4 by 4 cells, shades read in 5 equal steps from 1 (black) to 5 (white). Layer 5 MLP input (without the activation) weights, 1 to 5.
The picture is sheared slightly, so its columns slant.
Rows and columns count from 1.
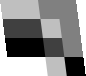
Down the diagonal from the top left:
4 2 2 1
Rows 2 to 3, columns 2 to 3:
2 4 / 1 2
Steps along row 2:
same up down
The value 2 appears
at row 2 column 1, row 2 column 2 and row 3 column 3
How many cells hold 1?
3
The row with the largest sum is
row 4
